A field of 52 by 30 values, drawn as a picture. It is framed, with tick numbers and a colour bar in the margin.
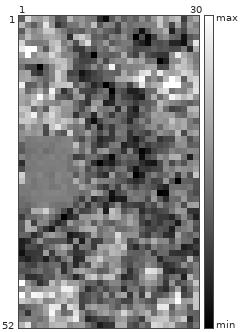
Slope: none. Mirror symmetry: none. Calmest part: middle left. Histogram: bell-shaped. Odd patch: calmer, in the middle left.
